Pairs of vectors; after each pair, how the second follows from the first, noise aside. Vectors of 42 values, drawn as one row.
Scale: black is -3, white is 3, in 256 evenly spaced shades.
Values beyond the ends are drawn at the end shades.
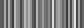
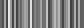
reversed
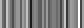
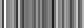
reversed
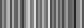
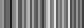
wrapped around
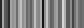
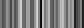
reversed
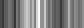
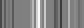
partly zeroed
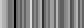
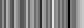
reversed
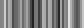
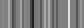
partly zeroed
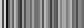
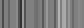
partly zeroed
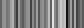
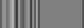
partly zeroed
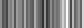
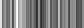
reversed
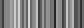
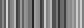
wrapped around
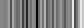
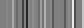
partly zeroed
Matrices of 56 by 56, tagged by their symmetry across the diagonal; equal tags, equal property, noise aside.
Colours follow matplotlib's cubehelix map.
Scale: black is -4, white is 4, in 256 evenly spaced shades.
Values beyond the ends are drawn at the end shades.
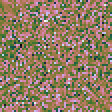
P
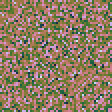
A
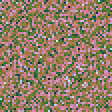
A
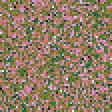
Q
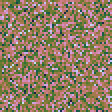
P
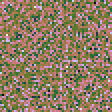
A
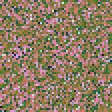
Q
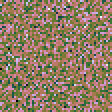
P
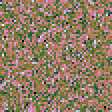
Q
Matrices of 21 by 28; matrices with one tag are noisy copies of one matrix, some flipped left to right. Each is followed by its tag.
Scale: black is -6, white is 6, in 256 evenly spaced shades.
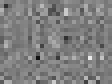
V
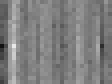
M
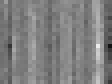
M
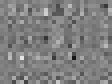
V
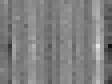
M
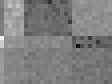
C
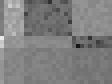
C
